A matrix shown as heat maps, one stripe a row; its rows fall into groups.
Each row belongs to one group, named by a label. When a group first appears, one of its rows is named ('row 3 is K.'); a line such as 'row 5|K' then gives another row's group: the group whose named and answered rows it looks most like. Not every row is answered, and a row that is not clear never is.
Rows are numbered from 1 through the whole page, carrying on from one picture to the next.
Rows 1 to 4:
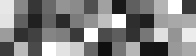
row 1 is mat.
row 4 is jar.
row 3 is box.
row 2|box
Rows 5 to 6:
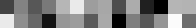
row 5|jar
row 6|mat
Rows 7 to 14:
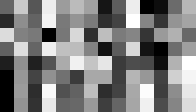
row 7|jar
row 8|jar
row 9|mat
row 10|jar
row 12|jar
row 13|jar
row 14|jar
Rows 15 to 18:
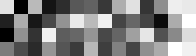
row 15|box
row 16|jar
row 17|jar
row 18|box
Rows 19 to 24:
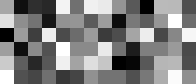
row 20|mat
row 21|jar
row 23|mat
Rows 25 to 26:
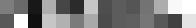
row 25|box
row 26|jar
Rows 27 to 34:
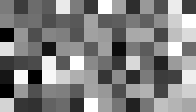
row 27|mat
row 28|box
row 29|jar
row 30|mat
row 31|jar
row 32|jar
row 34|box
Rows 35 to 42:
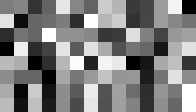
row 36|box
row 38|jar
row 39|mat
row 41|box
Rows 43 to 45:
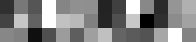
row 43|jar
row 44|jar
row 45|mat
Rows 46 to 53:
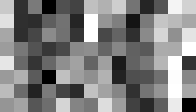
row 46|box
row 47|box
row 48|box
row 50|mat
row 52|box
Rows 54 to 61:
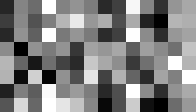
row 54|jar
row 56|jar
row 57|box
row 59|box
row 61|jar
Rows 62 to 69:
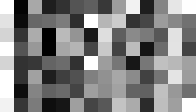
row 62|box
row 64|mat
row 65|mat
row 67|box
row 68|box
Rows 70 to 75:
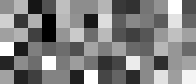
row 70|mat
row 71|mat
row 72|mat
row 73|box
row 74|jar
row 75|box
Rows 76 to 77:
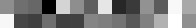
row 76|mat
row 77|box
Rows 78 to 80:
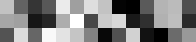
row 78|mat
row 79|mat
